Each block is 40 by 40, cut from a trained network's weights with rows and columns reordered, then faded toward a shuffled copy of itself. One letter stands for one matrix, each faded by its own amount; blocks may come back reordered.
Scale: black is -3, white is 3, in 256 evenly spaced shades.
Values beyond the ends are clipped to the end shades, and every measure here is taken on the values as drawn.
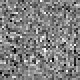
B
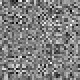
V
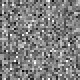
B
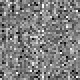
B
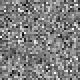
B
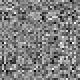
V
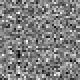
V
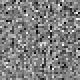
B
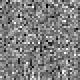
B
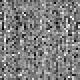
B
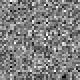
V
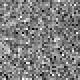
B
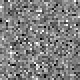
B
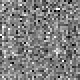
B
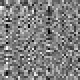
V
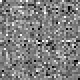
B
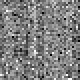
B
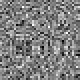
V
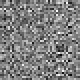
V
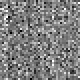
B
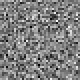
V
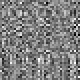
V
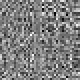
V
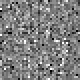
B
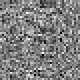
V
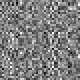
V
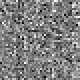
B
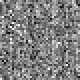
B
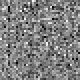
B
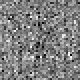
B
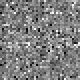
B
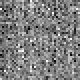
B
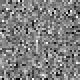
B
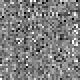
B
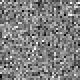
B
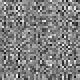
V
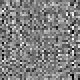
V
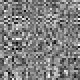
V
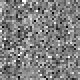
B
